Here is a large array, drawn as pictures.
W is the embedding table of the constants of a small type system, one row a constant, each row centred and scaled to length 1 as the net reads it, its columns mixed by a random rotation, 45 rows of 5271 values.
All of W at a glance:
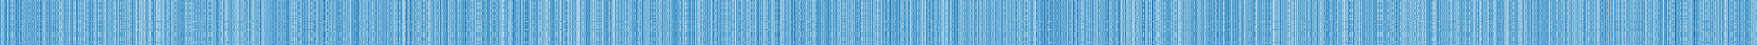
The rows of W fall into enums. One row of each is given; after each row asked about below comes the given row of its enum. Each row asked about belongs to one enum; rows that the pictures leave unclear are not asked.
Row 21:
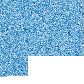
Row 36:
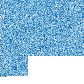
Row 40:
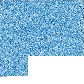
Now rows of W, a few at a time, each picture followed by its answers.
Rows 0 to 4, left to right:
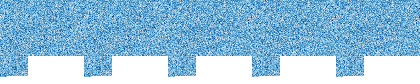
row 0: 36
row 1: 36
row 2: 40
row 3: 40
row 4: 40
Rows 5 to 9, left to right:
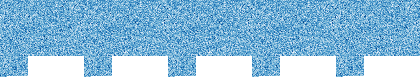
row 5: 36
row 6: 40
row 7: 40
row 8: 40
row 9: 36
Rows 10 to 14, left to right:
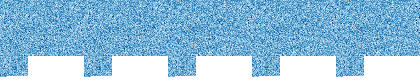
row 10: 36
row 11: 36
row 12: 40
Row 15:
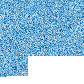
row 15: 36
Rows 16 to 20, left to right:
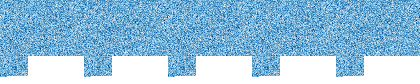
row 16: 36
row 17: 40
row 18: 36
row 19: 36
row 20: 40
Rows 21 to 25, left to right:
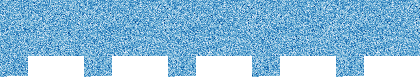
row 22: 40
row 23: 40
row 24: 36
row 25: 40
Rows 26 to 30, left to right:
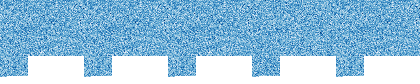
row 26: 40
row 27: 40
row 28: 40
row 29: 21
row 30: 40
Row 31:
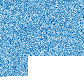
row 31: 40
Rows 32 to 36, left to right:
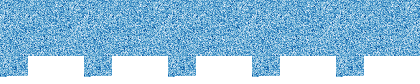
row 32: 36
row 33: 36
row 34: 36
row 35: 36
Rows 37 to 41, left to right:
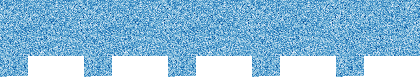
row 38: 40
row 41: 36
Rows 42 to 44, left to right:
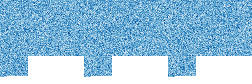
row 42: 21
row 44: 36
